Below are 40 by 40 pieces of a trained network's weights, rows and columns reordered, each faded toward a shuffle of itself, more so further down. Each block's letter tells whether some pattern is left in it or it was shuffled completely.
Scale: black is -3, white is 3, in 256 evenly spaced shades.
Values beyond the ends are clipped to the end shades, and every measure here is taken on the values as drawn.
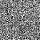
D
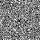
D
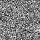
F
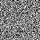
D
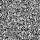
F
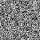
D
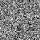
D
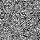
D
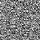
D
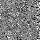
D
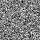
F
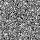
F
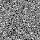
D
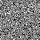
F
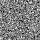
F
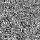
D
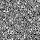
F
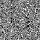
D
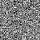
D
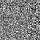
D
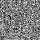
D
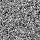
F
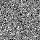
F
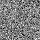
F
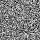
F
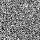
D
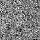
D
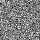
F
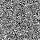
F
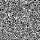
D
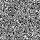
F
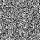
D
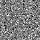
D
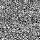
D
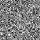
D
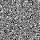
F
